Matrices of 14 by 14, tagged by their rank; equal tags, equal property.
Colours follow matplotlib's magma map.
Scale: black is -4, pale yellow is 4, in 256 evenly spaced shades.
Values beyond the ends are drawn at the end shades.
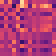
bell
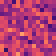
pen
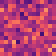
pen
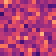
pen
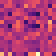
bell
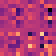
bell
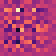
bell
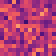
pen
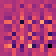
bell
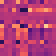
bell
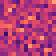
pen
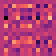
bell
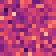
pen
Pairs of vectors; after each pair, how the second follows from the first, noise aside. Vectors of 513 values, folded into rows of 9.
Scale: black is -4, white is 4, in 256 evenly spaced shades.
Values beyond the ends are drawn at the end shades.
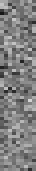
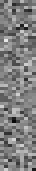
wrapped around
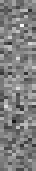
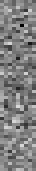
negated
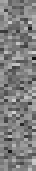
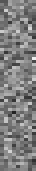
negated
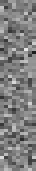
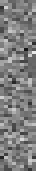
negated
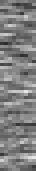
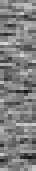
negated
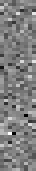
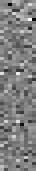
wrapped around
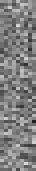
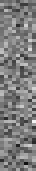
negated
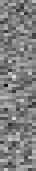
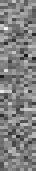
wrapped around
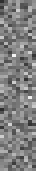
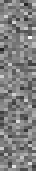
wrapped around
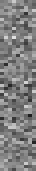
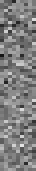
wrapped around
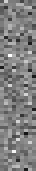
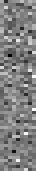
negated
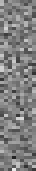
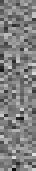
negated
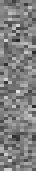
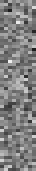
wrapped around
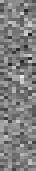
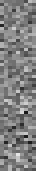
wrapped around
